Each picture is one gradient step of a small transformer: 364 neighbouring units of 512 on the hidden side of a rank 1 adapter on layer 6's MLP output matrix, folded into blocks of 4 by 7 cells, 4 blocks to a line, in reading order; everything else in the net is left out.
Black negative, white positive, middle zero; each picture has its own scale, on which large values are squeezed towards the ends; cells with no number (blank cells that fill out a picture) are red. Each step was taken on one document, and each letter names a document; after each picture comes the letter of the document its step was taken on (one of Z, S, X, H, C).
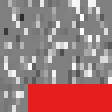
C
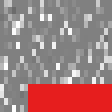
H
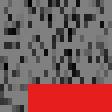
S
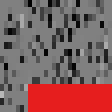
S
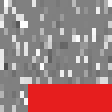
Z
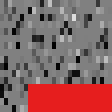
H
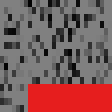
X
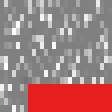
H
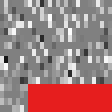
H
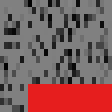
X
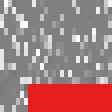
Z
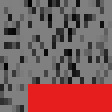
X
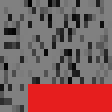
X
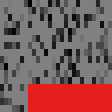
S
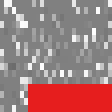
Z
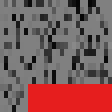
C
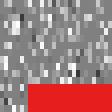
H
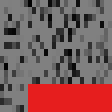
S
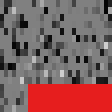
Z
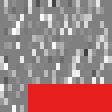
H
